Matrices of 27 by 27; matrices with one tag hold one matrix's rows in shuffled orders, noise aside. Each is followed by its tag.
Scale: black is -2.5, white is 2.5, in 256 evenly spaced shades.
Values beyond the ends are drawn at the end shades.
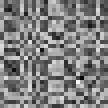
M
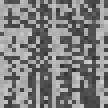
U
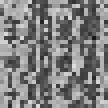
U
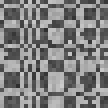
M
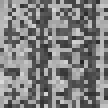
U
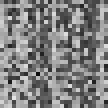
U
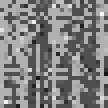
U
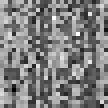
U
